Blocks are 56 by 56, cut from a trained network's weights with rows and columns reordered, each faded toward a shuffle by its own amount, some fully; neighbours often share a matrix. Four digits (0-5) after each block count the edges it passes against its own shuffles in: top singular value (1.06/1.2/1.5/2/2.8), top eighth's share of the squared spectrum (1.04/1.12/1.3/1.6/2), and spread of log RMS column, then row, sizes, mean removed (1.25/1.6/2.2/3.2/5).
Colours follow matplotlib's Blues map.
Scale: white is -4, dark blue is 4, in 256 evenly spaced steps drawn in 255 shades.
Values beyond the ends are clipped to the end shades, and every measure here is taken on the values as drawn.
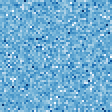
0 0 0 0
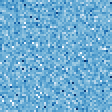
1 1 0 0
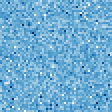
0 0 0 0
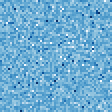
0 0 0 0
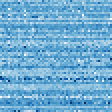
4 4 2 2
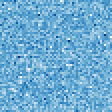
1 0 0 0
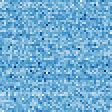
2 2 0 1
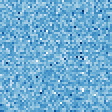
1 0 0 0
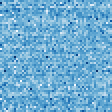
2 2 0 0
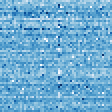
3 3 1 1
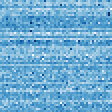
4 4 1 2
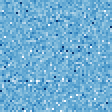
1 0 0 0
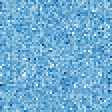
1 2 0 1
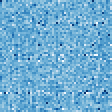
2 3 0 2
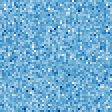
1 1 0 1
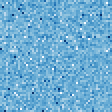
1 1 0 0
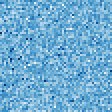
0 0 0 0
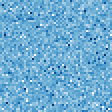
0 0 0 0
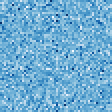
2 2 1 1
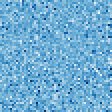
2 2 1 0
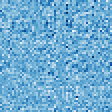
3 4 2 1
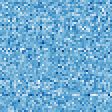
3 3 0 2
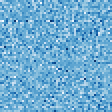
3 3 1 2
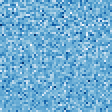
2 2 0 1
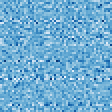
4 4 0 3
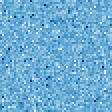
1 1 0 0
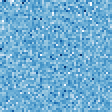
0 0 0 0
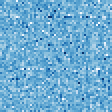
2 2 1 1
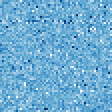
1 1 0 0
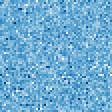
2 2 0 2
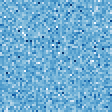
0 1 0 0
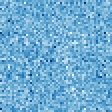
2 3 1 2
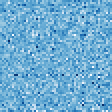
2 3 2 2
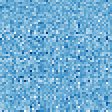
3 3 2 2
